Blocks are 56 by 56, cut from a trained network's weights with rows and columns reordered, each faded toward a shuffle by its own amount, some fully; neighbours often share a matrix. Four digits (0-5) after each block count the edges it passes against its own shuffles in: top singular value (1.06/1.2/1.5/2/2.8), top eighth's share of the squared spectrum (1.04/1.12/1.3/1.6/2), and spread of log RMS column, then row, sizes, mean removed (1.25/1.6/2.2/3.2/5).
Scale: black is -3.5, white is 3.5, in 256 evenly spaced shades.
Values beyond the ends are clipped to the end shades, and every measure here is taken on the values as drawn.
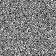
0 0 0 0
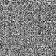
3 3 0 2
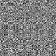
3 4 1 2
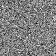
1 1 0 0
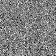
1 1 0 0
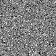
0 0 0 0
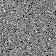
0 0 0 0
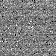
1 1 0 0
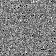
0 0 0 0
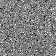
1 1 0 0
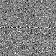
3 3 0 2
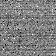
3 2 1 0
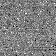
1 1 0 0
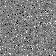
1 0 0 0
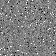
0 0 0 0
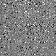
2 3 0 2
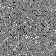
1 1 0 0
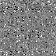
2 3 1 2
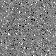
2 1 0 1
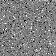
1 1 0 0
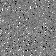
0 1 0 0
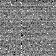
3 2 1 0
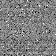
1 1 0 0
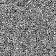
2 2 0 0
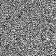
2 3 0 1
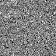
2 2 0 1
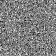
1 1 0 0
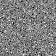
1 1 0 0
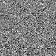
2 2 0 1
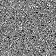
1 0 0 0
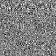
3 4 1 2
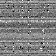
4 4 2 2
